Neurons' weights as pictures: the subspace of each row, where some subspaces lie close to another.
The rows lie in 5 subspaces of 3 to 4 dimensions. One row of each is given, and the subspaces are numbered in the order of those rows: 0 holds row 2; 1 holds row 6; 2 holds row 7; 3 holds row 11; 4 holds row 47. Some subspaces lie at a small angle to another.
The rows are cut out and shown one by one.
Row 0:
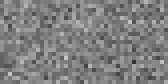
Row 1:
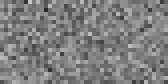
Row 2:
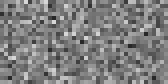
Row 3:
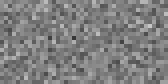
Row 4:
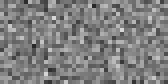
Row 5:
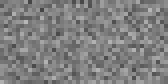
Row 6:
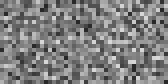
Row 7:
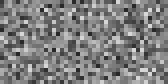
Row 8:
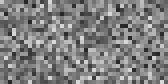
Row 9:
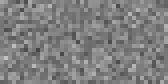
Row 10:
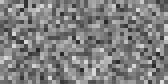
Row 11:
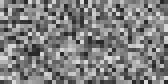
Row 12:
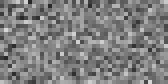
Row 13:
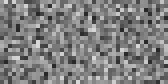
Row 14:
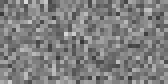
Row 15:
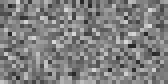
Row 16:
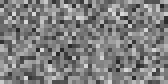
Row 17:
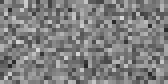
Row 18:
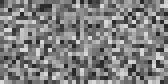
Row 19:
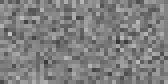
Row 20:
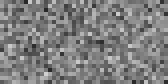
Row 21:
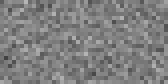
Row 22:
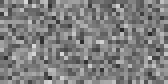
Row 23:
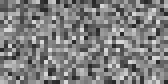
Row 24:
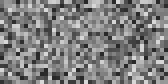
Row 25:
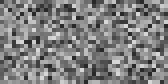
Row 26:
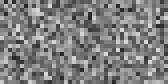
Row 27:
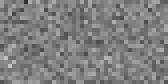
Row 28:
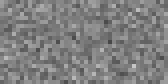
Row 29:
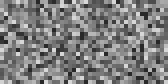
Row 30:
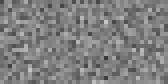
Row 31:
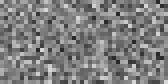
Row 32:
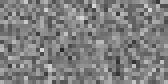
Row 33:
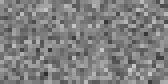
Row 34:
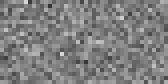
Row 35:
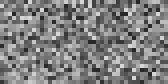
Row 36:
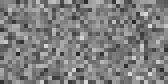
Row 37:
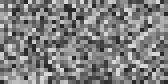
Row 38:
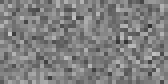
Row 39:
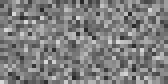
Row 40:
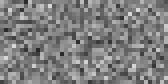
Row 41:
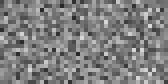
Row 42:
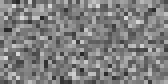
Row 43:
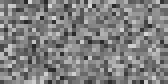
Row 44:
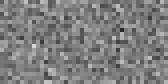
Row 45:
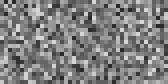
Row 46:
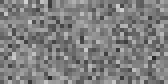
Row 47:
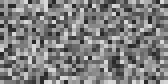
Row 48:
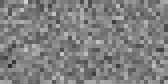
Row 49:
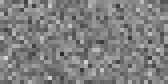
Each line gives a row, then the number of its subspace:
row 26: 0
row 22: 4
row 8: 0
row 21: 1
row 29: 2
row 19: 4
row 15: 0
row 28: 3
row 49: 4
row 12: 4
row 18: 1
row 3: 0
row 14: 0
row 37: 3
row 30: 2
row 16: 2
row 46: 0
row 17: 2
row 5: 1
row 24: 2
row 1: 3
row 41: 2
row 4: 4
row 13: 0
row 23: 0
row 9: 3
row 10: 3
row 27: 1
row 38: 4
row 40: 3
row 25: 1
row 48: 1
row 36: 2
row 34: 3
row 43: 4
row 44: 4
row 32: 2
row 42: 0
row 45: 0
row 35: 1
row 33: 1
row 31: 2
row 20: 3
